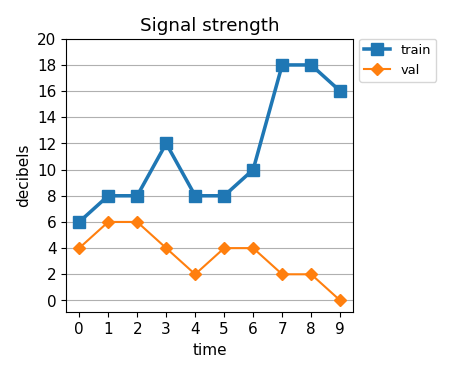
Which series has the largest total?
train
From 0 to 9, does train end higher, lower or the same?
higher
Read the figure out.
Title: Signal strength
x-axis: time, ticks 0 1 2 3 4 5 6 7 8 9
y-axis: decibels, ticks 0 2 4 6 8 10 12 14 16 18 20
Legend: train, val
Values:
train: 6 8 8 12 8 8 10 18 18 16
val: 4 6 6 4 2 4 4 2 2 0
